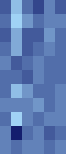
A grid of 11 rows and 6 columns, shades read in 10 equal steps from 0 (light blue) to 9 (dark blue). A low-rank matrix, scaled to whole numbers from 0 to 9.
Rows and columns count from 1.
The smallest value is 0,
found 2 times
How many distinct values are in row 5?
3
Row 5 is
4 6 5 4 5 5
